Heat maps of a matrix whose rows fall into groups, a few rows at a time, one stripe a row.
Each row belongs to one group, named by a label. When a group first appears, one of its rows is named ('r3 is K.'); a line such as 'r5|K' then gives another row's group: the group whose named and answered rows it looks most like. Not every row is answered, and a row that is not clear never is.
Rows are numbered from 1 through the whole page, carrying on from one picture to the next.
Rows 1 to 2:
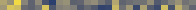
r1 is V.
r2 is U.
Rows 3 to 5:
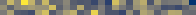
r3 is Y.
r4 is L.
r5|U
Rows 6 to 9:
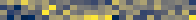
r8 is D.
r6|Y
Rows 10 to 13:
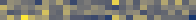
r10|U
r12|D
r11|U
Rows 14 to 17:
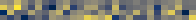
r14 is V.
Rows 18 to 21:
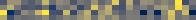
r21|D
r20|D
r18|U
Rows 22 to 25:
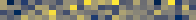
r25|L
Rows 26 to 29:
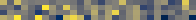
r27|D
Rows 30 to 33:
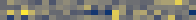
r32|Y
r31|L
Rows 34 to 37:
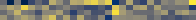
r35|Y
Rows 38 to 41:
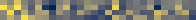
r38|V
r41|Y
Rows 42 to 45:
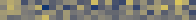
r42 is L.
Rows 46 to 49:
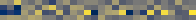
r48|L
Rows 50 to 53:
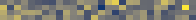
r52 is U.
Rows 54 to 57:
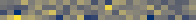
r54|L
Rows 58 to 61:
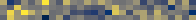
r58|D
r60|Y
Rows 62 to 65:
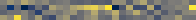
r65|V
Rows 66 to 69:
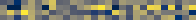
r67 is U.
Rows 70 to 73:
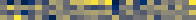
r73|V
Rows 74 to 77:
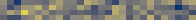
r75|L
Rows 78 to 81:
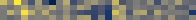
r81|L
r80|Y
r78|V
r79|L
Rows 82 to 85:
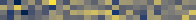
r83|V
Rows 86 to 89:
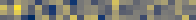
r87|V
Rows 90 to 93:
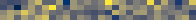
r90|L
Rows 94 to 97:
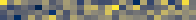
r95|D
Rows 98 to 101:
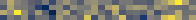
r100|V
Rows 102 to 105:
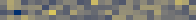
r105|Y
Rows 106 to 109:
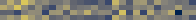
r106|Y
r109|Y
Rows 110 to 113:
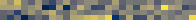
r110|V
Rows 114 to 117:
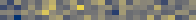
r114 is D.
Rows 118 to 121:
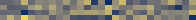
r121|Y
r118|L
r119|L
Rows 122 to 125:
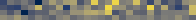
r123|L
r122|D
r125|V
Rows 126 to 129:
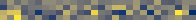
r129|V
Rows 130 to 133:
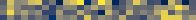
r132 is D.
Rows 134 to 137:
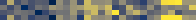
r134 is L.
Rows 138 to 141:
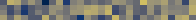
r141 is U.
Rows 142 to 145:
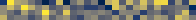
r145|U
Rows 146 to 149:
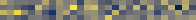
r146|U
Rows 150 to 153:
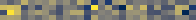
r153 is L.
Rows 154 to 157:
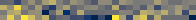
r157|Y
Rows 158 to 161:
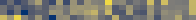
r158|L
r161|V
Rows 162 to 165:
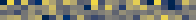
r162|D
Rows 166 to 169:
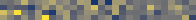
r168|V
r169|D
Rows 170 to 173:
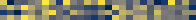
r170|D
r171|Y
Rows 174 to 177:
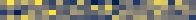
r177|Y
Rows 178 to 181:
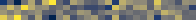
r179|Y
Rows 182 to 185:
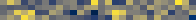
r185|Y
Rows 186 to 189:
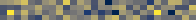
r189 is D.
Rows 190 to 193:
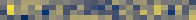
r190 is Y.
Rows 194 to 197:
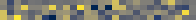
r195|L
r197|V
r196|U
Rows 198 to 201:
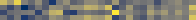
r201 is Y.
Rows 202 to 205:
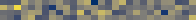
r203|V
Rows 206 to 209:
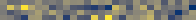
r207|Y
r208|L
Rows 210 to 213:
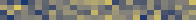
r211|V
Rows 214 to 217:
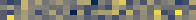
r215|Y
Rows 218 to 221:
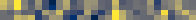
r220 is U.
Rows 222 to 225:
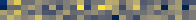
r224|V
